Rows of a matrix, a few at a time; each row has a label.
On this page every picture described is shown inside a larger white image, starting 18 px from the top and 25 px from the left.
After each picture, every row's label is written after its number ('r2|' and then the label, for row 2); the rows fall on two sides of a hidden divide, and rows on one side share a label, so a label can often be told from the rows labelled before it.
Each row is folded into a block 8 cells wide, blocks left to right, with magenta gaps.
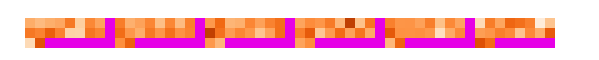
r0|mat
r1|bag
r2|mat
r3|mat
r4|mat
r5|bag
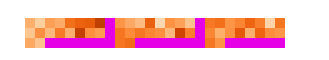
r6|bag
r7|mat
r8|bag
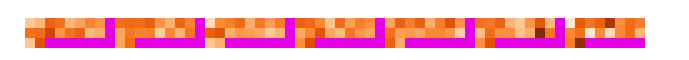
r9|mat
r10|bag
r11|mat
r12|bag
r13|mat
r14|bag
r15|bag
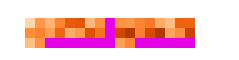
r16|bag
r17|mat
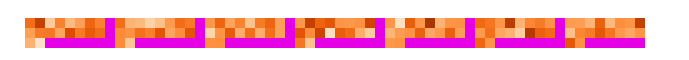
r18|mat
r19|mat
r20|mat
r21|mat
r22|bag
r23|bag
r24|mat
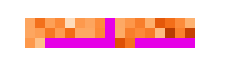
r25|mat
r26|bag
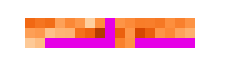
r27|bag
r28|mat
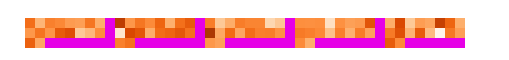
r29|mat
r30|bag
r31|mat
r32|mat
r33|mat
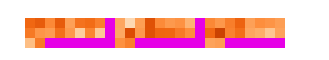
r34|mat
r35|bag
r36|mat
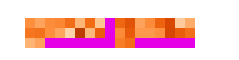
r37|bag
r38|bag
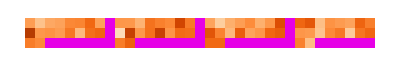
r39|mat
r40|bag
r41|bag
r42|mat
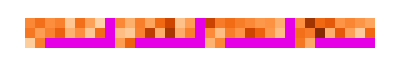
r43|mat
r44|bag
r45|mat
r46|mat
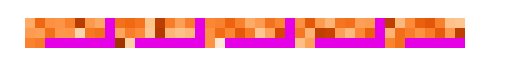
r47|mat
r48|mat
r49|mat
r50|mat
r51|bag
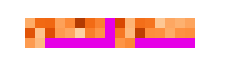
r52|mat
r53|mat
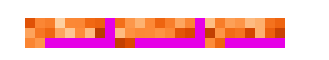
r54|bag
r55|bag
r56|mat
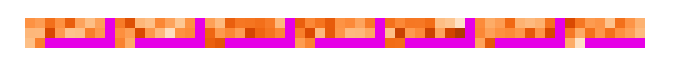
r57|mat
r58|mat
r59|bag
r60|mat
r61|bag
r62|bag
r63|mat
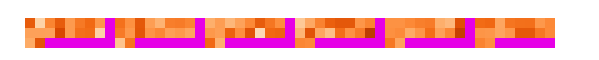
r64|bag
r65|mat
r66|mat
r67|bag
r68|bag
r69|bag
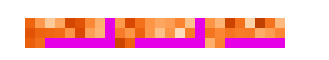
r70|bag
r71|mat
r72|mat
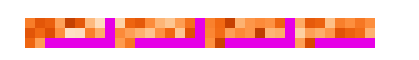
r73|mat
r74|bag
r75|bag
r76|bag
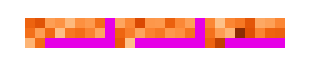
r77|mat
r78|mat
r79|bag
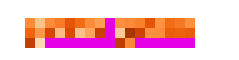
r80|mat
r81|bag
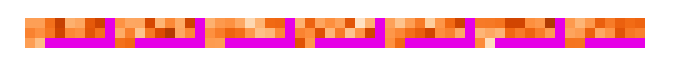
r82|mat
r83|bag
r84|mat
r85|mat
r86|mat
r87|bag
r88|bag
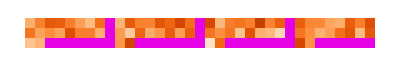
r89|mat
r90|bag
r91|mat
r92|bag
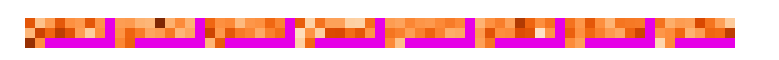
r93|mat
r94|bag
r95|mat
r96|bag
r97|mat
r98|bag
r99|mat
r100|bag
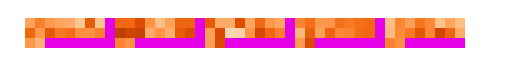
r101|mat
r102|mat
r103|bag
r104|bag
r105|bag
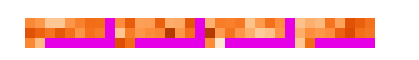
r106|mat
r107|bag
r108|mat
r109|bag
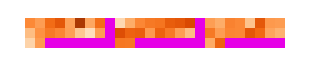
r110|mat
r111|mat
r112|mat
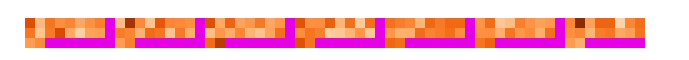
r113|mat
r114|mat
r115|bag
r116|mat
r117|bag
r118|bag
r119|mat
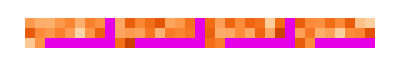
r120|mat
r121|bag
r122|bag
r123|bag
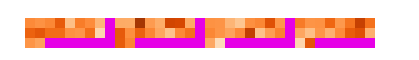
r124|mat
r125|mat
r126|mat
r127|bag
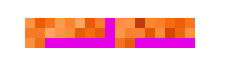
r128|bag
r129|bag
